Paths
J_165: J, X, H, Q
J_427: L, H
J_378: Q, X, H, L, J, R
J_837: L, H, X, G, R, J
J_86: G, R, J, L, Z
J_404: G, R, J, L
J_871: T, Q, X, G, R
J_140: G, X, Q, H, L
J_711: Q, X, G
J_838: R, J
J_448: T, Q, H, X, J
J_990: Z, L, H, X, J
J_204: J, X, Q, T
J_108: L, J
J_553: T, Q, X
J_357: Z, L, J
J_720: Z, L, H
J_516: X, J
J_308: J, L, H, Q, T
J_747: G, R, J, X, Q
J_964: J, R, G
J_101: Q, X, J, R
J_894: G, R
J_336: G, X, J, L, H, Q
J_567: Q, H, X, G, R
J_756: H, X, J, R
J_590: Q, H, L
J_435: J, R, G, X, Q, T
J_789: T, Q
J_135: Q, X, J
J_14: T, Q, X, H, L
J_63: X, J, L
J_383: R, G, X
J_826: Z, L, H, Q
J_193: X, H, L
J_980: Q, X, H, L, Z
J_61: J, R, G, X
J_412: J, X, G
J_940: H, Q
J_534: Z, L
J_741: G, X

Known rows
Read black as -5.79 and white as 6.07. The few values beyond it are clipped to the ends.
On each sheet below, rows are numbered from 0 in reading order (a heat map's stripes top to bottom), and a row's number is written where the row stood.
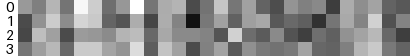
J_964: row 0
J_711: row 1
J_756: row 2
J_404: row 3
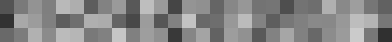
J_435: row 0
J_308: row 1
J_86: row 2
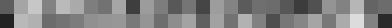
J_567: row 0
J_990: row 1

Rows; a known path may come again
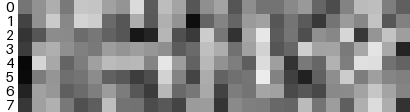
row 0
J_404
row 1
J_711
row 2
J_789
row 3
J_357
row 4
J_63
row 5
J_553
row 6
J_14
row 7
J_720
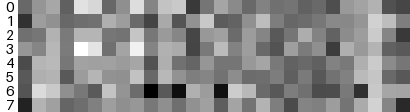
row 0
J_61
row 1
J_308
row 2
J_86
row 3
J_964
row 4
J_336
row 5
J_837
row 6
J_940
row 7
J_990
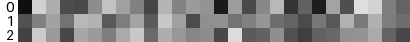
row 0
J_193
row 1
J_435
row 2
J_756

